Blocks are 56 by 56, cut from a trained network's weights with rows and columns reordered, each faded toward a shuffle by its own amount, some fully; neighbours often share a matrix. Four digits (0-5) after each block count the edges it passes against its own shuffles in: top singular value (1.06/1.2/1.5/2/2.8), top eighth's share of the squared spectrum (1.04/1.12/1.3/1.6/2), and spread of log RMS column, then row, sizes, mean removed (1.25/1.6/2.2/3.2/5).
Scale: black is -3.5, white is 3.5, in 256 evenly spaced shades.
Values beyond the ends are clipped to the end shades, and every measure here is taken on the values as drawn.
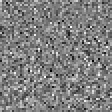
2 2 0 1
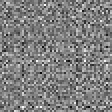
4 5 3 3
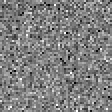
2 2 0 0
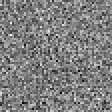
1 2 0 1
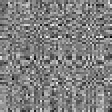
5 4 1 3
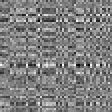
5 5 2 4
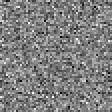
3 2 1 1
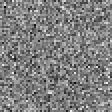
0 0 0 0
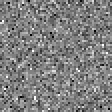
0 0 0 0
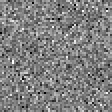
0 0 0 0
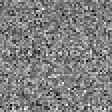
3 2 0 1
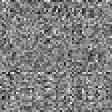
4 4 1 2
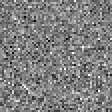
2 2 0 0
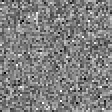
0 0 0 0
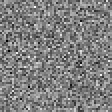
3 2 1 0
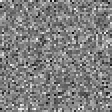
3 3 1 2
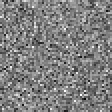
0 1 0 0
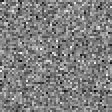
1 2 0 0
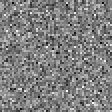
1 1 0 0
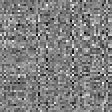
4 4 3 2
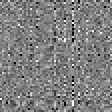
4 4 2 2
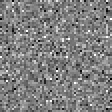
3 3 2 1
